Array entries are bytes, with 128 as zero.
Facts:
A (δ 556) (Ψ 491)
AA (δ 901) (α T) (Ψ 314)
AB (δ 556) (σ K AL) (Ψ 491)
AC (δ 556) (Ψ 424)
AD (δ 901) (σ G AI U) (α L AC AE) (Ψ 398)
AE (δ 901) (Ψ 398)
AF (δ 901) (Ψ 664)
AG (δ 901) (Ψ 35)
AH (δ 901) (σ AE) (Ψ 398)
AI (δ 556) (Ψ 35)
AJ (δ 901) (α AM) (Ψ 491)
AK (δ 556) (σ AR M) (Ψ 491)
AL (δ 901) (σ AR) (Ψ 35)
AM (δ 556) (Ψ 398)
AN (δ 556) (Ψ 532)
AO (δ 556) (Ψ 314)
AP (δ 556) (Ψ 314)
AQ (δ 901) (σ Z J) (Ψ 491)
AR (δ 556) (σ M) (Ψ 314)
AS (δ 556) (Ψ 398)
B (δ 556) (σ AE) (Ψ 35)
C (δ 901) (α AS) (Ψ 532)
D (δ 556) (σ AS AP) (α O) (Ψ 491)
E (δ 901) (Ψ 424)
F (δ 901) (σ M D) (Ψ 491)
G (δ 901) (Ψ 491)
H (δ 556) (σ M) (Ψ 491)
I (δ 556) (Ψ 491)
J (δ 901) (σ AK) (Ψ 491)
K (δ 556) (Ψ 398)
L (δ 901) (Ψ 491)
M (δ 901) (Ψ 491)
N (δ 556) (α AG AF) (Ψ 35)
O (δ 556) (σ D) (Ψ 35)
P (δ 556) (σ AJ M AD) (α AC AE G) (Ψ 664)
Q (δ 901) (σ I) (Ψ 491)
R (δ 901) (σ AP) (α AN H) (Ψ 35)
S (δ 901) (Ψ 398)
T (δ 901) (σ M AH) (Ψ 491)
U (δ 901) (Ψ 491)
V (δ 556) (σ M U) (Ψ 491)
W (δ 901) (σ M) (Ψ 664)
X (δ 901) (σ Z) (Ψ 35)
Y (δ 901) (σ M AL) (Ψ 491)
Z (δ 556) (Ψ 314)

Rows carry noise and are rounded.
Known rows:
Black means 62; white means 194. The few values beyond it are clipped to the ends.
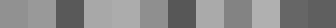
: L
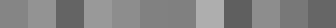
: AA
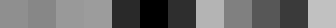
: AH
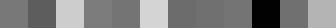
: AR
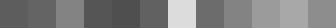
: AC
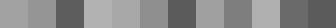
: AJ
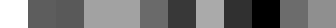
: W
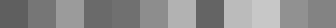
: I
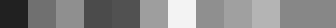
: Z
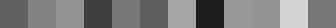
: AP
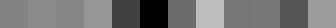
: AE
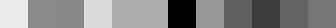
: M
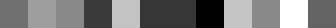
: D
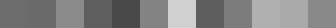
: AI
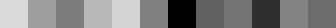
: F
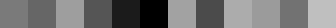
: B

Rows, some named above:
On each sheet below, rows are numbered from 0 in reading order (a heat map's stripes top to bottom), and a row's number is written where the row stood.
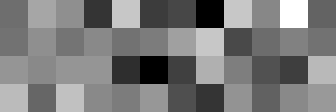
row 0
D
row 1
S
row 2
AH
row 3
V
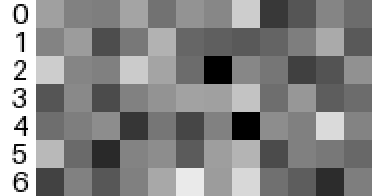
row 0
AD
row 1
R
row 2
T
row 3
X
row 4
O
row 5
AF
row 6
AL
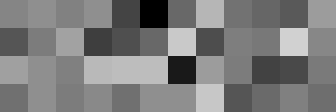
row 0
AE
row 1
AS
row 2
Y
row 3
S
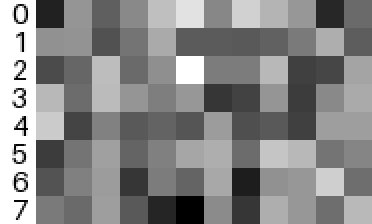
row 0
J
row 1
R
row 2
AK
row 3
H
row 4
P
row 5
AB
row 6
AP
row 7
B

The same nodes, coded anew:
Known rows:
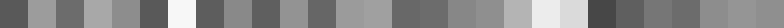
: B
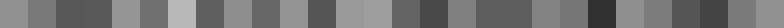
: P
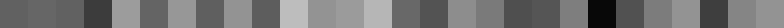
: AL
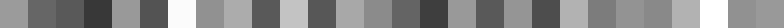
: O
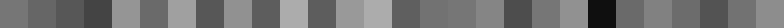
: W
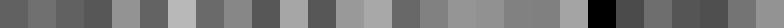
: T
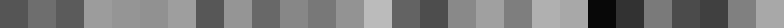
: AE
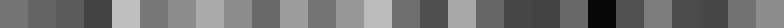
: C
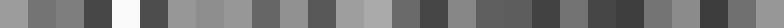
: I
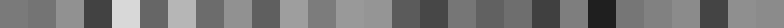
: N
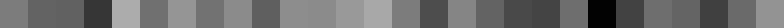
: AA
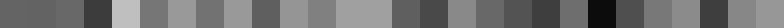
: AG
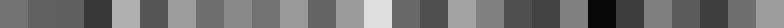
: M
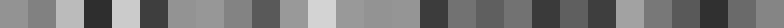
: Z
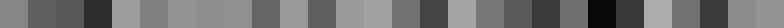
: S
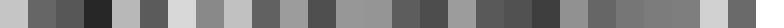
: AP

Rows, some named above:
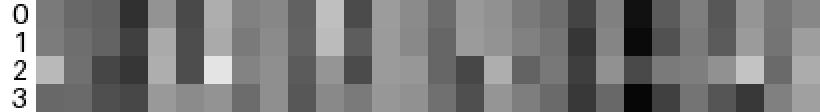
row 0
F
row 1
F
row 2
D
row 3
AD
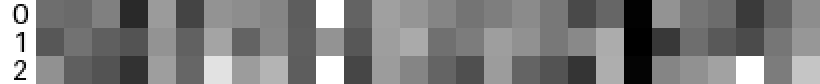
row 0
AQ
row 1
T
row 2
R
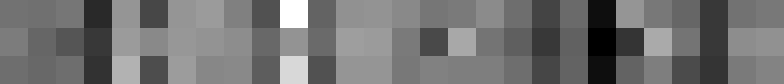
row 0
AQ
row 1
S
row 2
J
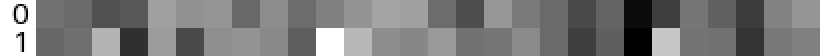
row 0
AD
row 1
X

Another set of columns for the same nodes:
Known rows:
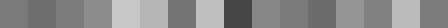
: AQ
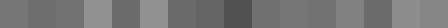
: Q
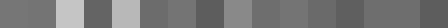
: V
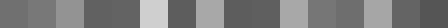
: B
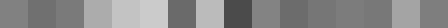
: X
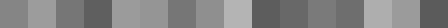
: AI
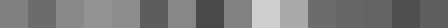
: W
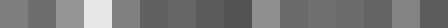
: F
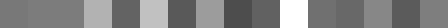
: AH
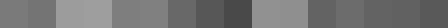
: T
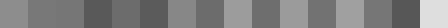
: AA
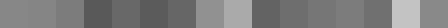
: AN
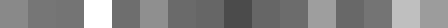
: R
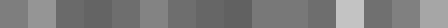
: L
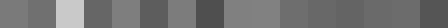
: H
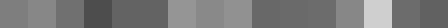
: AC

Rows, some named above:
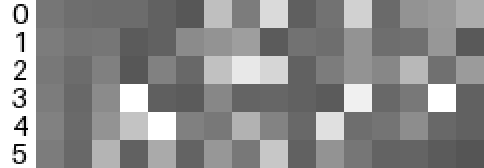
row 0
AP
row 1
AB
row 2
Z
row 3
D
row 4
AD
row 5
P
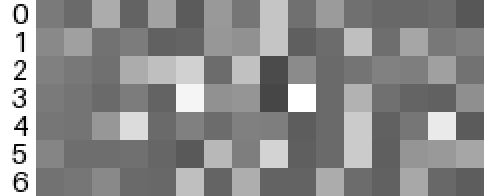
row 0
P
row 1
AS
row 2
X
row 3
AL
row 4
O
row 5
AP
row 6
B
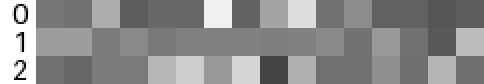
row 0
AR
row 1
S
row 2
J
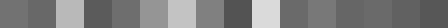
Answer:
AK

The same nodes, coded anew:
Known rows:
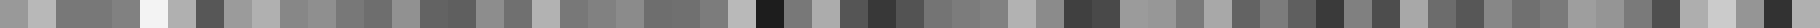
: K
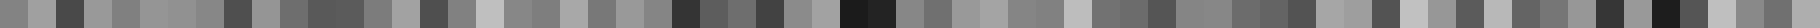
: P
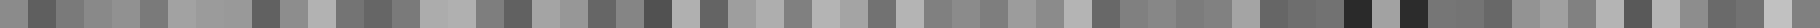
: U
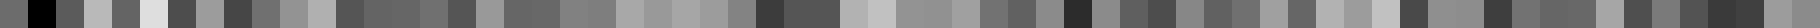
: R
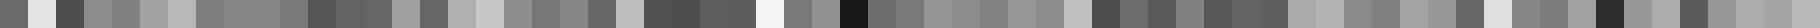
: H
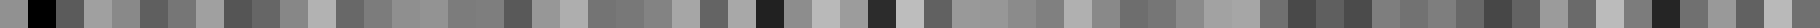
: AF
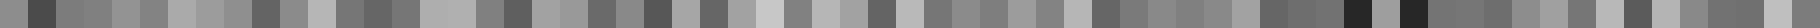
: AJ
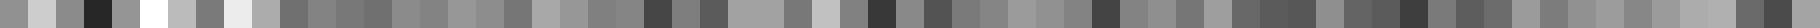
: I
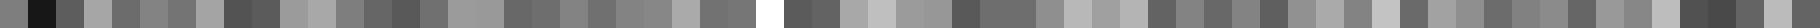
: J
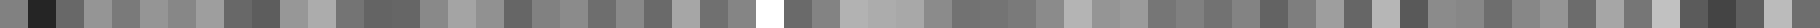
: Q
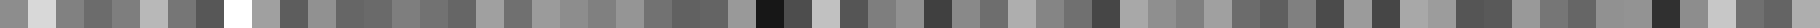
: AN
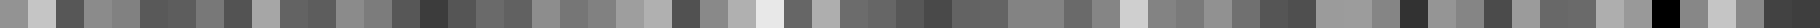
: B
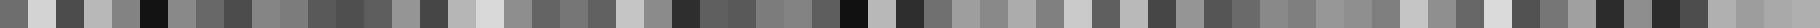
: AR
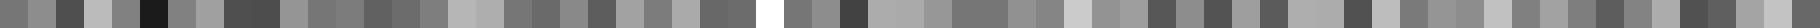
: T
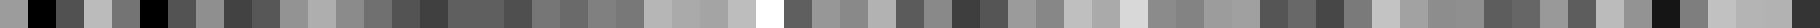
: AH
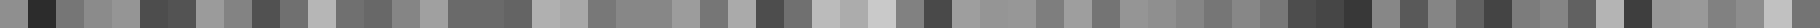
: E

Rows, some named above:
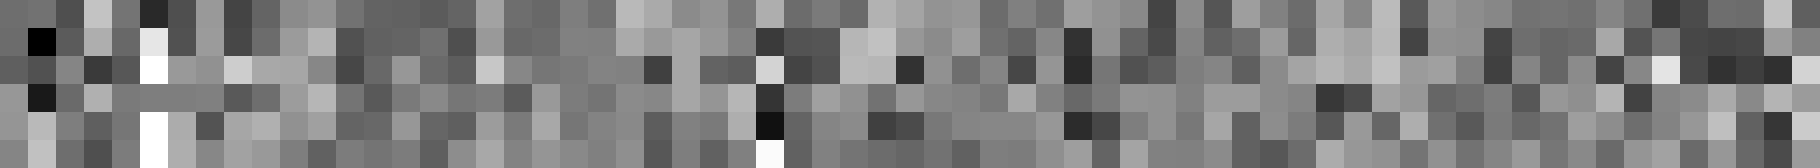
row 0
AL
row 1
R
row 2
D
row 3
S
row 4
AS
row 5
AB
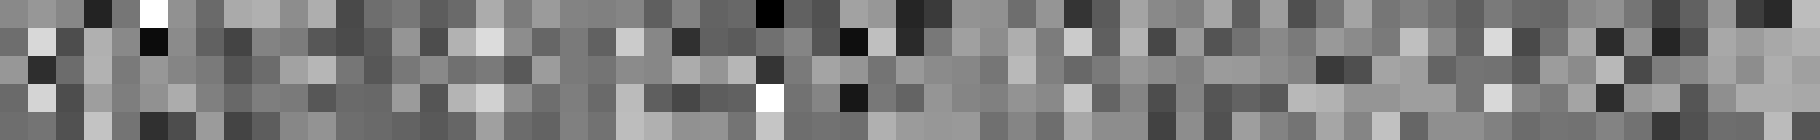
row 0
AP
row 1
AR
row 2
S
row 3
AK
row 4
AL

